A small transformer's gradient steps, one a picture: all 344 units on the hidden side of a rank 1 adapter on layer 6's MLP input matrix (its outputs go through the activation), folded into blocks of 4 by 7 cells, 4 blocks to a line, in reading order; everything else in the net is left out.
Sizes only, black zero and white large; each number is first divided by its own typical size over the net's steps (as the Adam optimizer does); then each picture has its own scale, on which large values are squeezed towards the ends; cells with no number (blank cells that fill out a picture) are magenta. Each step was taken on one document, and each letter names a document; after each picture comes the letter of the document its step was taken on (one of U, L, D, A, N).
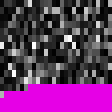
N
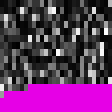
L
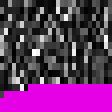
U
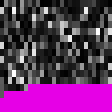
N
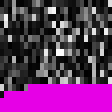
L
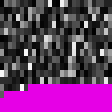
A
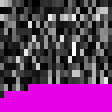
A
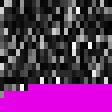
U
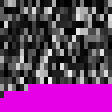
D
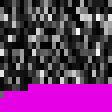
L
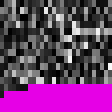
N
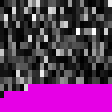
L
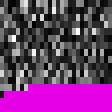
L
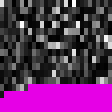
U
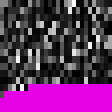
U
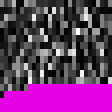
L
